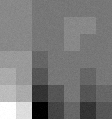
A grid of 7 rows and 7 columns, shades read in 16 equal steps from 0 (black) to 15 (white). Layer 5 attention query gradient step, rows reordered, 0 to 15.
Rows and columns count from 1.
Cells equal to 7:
20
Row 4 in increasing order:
6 7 7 7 7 9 9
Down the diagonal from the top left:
8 8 7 7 7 5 5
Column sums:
69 65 35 44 50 43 46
